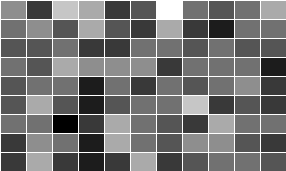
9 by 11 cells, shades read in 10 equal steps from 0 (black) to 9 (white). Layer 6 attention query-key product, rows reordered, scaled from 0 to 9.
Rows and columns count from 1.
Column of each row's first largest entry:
7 4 3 3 10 8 5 5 2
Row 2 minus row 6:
1 -1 0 5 0 -2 2 -5 -1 1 2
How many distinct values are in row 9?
5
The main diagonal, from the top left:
5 5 4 5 4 4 3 5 4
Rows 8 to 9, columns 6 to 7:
4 3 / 6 2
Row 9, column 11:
3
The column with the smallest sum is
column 4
